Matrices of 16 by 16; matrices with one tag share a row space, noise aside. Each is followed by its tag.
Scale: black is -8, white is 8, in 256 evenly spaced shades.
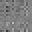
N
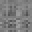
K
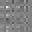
N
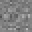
K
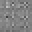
N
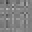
N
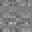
K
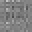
N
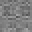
K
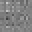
N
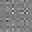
N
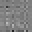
N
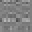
K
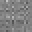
N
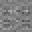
K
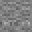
K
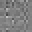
N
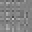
N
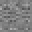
K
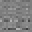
K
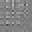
N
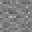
K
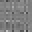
N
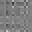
N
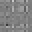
N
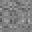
K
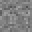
K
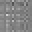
N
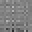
N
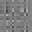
N
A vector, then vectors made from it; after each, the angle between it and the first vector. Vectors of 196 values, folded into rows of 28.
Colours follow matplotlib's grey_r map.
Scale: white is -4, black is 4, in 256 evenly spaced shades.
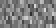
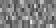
nearly parallel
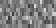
nearly parallel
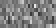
nearly parallel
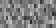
nearly opposite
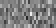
partly opposed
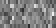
partly aligned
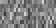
orthogonal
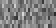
partly opposed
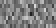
nearly parallel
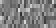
orthogonal
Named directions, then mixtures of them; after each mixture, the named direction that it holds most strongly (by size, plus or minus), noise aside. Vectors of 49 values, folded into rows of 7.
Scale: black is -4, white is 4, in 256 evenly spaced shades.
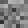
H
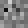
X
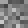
H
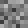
H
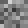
H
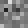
X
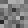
H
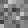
H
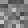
H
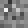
X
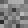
H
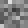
H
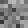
H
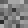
H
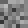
H
